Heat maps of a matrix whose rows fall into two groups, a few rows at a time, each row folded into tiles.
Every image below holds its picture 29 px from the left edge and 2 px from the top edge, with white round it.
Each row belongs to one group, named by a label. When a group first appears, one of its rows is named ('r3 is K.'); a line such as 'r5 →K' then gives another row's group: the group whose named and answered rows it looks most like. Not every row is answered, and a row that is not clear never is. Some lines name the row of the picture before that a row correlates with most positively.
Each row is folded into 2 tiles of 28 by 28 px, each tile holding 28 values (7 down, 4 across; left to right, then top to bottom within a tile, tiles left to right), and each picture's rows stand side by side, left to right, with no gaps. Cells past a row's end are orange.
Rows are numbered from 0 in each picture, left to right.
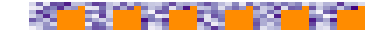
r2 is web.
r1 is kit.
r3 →kit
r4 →web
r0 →kit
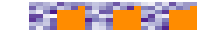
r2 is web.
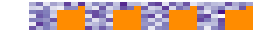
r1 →kit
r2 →web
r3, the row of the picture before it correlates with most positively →0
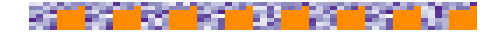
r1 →web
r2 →kit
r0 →web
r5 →web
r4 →kit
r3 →web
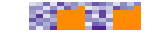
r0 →web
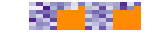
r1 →kit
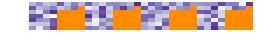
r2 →web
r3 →kit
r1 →kit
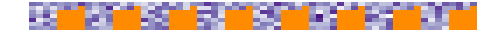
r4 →kit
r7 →kit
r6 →web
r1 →web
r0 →kit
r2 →kit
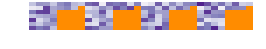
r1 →kit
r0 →kit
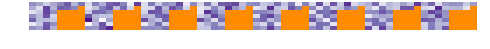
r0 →kit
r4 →kit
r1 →kit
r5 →kit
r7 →kit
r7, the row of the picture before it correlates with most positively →0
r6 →kit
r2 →kit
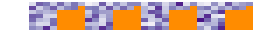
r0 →web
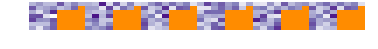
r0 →web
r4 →web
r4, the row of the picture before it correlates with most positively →3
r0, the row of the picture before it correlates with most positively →3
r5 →web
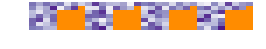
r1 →kit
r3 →web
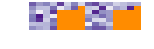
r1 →kit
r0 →web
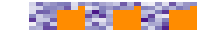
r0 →kit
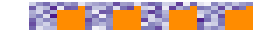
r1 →web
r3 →web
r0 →web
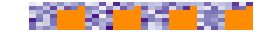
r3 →kit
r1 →web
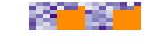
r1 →kit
